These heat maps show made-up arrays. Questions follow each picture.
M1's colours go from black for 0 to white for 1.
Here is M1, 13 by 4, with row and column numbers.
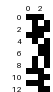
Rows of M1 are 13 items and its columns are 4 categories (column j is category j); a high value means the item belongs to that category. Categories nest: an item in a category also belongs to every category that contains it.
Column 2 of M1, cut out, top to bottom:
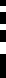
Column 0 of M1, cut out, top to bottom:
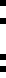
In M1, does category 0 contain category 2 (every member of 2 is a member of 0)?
yes
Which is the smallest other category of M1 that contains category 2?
0
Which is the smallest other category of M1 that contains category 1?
0
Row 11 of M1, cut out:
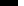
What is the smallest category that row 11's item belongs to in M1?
3
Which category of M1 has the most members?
0
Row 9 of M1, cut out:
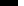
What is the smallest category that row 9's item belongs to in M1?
3
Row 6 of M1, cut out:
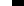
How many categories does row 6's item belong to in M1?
2
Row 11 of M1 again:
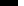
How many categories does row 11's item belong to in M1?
1
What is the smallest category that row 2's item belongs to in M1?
0
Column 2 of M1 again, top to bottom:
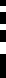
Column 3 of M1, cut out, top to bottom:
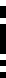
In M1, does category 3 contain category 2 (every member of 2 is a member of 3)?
no
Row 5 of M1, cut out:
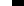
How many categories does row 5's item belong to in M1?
2
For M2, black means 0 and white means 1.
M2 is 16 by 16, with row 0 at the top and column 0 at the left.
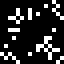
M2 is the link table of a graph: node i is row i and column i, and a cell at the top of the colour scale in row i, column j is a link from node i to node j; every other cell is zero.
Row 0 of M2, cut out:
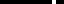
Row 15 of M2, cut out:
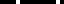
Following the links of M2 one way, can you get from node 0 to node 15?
yes
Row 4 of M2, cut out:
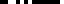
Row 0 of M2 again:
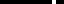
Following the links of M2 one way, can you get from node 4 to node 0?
yes
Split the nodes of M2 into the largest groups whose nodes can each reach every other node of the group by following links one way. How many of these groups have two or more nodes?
1
